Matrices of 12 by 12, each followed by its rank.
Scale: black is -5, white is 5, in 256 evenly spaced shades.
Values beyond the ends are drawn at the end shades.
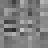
two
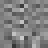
two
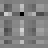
one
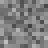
full rank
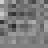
two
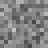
full rank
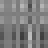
one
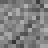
full rank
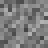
full rank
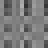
one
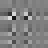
one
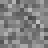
full rank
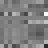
two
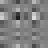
one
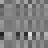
one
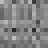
two
